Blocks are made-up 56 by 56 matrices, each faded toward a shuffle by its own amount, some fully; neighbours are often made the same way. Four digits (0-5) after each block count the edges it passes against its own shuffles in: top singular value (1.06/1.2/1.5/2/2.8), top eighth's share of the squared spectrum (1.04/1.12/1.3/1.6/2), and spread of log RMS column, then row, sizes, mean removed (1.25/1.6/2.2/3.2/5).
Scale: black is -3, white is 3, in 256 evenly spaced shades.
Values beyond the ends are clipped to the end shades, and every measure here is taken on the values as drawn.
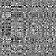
4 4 3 3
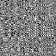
4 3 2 2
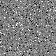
0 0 0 0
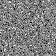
0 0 0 0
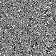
0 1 1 0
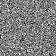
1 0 0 0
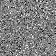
0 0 0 0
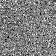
0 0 0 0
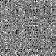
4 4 2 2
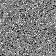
0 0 0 0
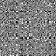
4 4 2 3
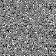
3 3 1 1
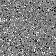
1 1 0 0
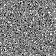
2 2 0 0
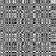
5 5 4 4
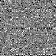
4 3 1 2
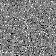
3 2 0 1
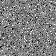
1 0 0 0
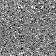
3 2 1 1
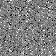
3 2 0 0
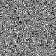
3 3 0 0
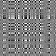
5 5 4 4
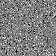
2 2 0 0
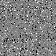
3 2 0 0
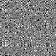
4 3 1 2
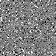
3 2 1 1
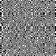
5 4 3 2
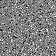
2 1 0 0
